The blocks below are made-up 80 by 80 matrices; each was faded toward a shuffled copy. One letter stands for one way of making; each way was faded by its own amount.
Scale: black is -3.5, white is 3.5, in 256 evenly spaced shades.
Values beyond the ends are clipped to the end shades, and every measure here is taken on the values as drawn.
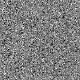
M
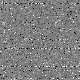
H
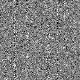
M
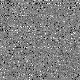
H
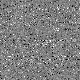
H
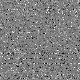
H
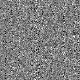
M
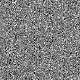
M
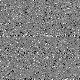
H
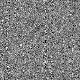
M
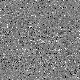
H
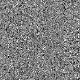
M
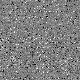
H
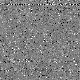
H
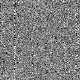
M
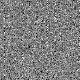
M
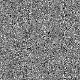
M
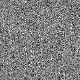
M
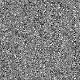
M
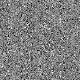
M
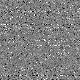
H
